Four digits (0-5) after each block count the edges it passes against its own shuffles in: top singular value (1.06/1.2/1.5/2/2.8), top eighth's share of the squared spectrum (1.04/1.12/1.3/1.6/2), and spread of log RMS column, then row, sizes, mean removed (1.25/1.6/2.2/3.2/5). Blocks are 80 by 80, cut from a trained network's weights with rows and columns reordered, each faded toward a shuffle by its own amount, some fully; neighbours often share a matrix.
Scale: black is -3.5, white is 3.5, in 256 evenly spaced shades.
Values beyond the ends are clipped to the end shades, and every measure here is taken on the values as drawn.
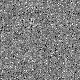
1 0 0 0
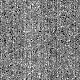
3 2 0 1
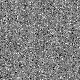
0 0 0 0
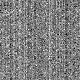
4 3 1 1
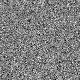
1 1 0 0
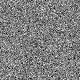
0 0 0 0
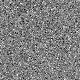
0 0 0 0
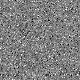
2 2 0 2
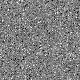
0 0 0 0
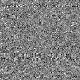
3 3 1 2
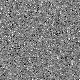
0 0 0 0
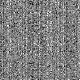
4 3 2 2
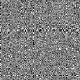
4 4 3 2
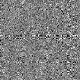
4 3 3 2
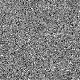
2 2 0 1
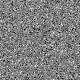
1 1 0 0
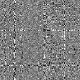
4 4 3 2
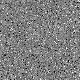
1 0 0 0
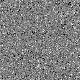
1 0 0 0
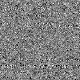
3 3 0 2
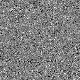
2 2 0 2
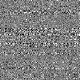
3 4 1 3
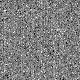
2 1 1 0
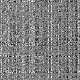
4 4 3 4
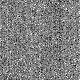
2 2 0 0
